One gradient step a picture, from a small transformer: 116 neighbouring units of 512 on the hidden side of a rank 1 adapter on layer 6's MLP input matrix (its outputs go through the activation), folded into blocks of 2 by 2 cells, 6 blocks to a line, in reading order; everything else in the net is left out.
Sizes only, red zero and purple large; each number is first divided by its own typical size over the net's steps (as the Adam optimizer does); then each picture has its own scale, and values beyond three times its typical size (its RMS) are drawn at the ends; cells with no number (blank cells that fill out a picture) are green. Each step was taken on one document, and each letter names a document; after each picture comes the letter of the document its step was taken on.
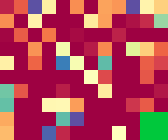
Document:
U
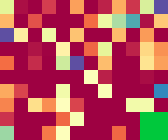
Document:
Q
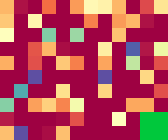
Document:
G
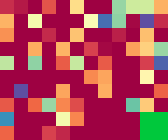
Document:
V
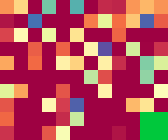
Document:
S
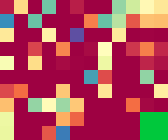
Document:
V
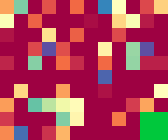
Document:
G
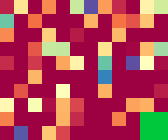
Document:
G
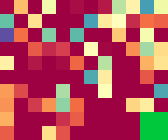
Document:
Q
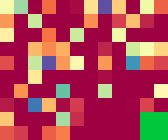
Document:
G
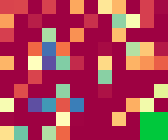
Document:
G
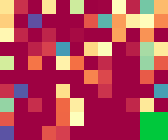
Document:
Q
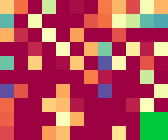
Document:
S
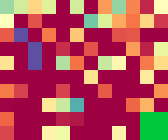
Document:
U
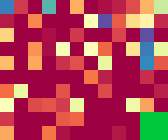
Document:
Q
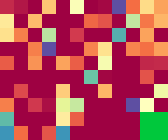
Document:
Q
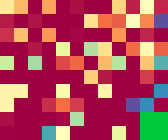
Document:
S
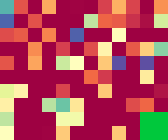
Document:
S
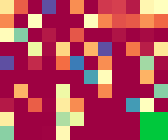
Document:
Q
